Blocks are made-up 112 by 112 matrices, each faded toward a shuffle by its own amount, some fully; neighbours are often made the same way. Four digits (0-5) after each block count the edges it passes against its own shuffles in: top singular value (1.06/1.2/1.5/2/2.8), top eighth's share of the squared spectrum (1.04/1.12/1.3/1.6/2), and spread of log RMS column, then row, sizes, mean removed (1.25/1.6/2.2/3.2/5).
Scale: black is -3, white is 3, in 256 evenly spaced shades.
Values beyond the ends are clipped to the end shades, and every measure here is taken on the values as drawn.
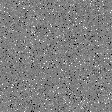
2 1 0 0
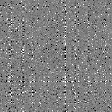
4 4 3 2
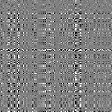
5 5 4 4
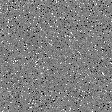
2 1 0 1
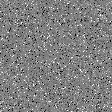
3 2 0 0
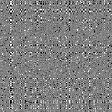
5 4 3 3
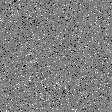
0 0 0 0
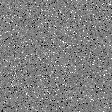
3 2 0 1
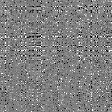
5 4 3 3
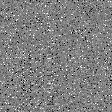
3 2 1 1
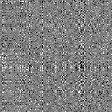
5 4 3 3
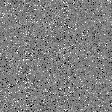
3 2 1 0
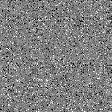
4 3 1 1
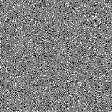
4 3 2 1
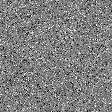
0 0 0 0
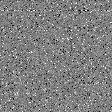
3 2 0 1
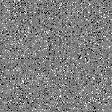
4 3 1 2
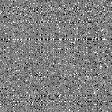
4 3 2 3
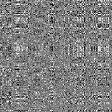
5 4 3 3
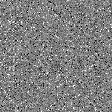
3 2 1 0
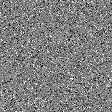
2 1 0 0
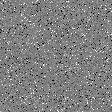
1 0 0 0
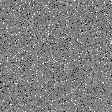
2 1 0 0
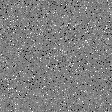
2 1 0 1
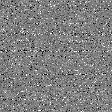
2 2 0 3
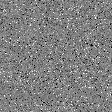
0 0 0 1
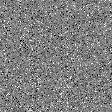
1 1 2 0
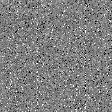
2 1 2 0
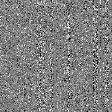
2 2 4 0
